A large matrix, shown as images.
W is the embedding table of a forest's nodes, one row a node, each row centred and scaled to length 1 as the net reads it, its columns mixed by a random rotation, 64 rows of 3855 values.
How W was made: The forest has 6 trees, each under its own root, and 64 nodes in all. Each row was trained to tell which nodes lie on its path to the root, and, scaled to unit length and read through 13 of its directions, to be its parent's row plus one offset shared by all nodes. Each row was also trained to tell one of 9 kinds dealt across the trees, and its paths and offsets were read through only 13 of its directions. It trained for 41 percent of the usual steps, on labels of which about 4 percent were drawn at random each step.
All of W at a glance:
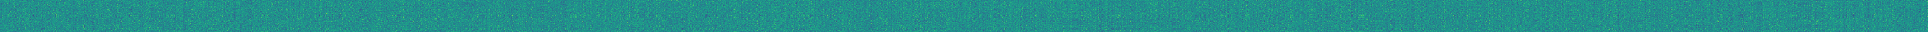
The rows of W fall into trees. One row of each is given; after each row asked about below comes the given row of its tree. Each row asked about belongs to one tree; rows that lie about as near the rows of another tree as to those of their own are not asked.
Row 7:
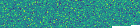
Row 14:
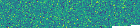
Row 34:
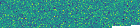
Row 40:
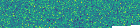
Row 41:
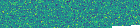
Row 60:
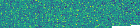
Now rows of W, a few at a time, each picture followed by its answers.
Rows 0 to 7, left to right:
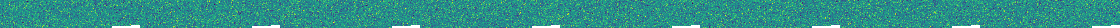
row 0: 60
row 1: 14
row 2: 7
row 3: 40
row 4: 7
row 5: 60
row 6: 34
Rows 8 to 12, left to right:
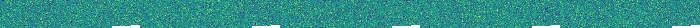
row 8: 34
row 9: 60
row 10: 41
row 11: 60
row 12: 14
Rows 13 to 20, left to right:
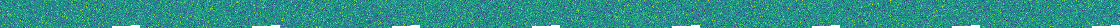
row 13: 7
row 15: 40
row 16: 41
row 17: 14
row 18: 34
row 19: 34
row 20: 34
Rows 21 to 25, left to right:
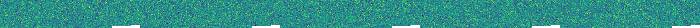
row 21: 40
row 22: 14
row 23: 7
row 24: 60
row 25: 14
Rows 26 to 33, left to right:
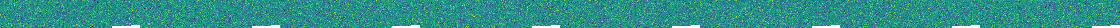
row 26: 41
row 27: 40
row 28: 34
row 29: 60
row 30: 60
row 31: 60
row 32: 34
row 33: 60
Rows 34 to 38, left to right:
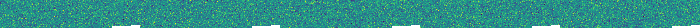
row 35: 34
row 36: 40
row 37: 14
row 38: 40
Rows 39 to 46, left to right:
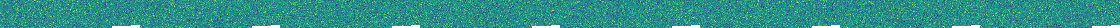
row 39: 14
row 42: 41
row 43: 41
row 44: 14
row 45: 40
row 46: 40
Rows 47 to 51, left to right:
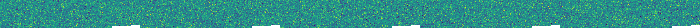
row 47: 41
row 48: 40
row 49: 14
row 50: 60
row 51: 14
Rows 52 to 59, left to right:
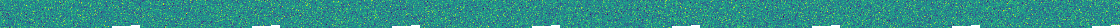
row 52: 60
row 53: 34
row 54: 14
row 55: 7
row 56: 40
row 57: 40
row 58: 40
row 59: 7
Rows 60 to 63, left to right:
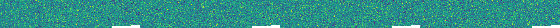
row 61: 41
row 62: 60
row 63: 34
